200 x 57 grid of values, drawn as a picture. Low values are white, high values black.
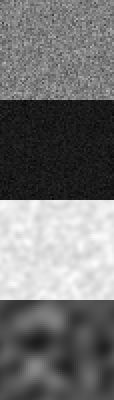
The table splits into 4 rows of 1 panel. Panel 1,1: middling, fine-grained. Panel 2,1: very high, fine-grained, faint in contrast. Panel 3,1: very low, blotchy, faint in contrast. Panel 4,1: high, smooth.
